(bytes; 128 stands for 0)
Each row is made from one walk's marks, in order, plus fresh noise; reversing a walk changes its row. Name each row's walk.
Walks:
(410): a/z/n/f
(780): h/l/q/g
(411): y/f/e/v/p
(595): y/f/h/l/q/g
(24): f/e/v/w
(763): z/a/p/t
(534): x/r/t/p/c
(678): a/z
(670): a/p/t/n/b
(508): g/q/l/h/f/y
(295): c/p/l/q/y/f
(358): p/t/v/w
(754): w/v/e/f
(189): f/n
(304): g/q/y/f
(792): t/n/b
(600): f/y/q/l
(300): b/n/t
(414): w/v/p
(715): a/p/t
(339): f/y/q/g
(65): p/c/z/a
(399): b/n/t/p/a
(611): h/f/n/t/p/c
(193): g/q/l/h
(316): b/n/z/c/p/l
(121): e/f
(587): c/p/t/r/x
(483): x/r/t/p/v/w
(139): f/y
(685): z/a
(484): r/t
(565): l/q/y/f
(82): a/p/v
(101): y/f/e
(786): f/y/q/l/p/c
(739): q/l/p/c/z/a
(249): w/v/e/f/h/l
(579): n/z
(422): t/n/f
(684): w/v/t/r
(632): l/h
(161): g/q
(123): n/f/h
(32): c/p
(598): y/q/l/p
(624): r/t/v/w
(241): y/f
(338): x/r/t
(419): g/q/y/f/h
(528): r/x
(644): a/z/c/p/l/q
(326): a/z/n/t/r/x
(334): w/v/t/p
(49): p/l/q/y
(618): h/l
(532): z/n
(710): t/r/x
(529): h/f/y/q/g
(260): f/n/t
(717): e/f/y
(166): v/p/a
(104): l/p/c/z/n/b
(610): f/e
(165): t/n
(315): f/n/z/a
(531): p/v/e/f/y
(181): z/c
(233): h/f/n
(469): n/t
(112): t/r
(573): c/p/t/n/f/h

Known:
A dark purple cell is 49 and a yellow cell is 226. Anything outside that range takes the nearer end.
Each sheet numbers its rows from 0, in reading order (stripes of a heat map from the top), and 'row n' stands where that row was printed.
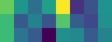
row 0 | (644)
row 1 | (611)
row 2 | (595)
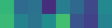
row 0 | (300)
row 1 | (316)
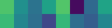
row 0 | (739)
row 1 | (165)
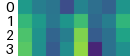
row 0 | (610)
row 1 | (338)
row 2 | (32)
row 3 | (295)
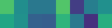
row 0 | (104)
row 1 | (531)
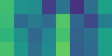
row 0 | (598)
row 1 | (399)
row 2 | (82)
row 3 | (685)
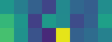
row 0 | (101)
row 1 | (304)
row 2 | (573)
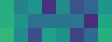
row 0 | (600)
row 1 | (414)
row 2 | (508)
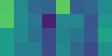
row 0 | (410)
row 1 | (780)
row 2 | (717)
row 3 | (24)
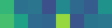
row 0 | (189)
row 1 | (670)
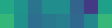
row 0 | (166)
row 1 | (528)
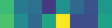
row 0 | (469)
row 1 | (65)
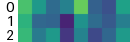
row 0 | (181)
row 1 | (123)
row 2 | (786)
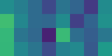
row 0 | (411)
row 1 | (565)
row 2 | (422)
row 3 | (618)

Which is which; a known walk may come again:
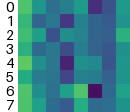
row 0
(49)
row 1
(260)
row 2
(161)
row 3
(233)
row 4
(780)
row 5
(139)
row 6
(739)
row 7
(532)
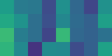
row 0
(24)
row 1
(121)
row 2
(792)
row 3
(419)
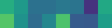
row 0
(414)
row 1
(678)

